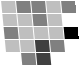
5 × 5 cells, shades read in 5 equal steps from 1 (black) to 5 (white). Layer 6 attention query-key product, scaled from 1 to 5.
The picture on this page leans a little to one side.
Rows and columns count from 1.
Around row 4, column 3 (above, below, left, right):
4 2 4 3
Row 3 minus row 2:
-1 0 1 0 -4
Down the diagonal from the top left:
4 4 4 3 5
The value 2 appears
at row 4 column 3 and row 5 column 3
